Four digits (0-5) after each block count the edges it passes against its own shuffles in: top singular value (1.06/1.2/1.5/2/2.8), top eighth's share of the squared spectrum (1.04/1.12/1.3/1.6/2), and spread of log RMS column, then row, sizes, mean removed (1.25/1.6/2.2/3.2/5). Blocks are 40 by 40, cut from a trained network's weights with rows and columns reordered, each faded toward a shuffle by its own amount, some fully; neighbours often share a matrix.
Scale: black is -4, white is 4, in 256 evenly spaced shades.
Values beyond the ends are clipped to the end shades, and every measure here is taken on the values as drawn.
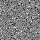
1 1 0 0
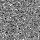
0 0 0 0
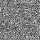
1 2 1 0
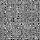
3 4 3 1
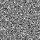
0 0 0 0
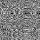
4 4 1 2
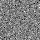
0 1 0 0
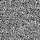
0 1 0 0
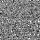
2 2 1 0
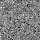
0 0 0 0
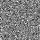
0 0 0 0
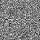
3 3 0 2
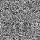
3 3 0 2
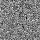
0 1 0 0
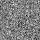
0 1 1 0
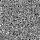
0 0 0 0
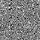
2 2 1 0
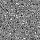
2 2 0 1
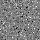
0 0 0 0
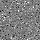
0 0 0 0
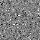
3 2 0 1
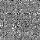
2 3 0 2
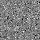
1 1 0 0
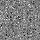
2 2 1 1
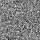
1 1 0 1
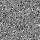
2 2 0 1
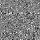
2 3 0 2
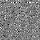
3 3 0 2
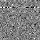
3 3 0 2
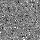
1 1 0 0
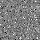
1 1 0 0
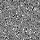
0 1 0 0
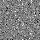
1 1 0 1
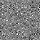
3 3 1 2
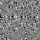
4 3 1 2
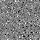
2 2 0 1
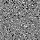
1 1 1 0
